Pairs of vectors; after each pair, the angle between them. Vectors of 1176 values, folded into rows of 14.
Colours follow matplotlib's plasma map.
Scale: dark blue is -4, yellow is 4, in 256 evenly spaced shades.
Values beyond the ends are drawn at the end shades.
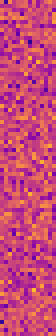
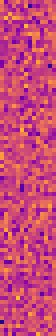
partly aligned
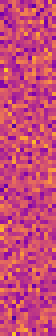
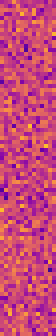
partly aligned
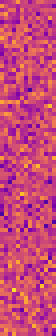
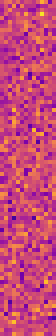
orthogonal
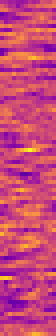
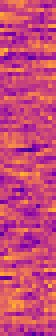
nearly opposite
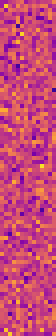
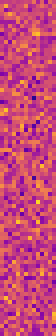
partly aligned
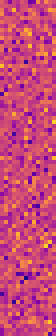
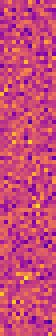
nearly opposite
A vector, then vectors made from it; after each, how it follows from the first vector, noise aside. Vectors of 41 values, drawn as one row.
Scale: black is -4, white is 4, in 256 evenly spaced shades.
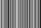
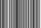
negated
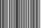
negated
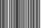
negated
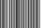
negated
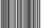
sign-scrambled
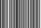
negated
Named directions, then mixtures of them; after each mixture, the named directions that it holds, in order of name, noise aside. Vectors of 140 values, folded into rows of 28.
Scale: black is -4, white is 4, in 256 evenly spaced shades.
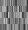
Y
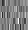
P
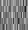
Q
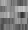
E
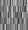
Q, Y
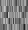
Q, Y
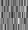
Q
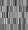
P, Y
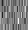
P, Q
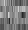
E, Y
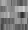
E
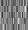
Q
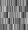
Q, Y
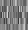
P, Y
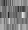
E, Y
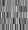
P, Q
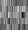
E, Y
